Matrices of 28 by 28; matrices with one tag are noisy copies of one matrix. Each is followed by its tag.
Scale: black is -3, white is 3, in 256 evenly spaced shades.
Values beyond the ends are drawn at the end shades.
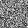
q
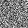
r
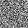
r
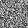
q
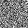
r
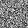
q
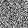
r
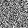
r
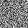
r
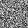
q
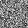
q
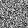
q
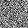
r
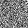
r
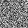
r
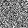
r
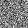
r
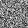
q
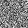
r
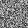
q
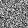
q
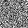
r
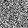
r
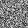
q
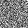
r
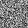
q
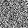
r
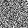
r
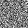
r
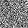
r
